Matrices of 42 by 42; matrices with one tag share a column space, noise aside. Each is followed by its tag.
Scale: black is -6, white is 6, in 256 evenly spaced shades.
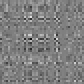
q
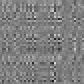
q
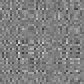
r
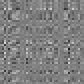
r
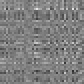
r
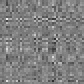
q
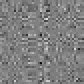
q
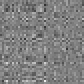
q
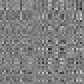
r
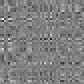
q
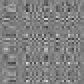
q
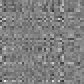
q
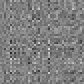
r
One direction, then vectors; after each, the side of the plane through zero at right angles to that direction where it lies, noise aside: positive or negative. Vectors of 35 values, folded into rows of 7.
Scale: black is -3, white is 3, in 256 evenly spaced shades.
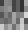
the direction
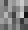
negative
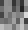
positive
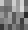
negative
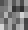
positive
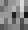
negative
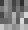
positive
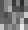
positive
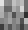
negative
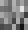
negative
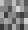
negative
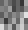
positive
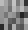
negative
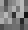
negative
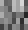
negative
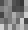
positive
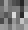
positive
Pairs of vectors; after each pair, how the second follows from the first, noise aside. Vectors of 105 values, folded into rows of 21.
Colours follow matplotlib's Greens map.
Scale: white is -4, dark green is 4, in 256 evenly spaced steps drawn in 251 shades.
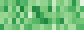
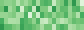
sign-scrambled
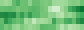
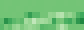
partly zeroed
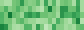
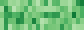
reversed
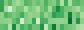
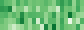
sign-scrambled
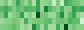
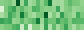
reversed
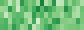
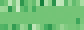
partly zeroed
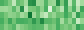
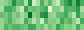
sign-scrambled
